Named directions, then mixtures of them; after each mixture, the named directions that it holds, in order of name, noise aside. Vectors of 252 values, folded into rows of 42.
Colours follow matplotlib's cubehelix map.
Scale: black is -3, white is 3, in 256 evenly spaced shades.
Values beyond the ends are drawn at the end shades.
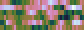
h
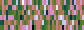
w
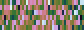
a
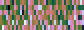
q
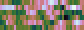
h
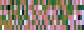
q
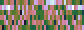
h, q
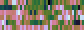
a, h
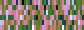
w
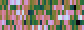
h, q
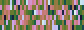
a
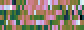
a, h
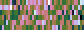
a, h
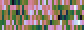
h, q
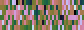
a, w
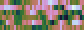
h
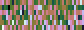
q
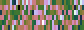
a, w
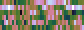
h, q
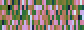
q, w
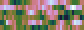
h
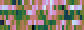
h, w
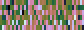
q
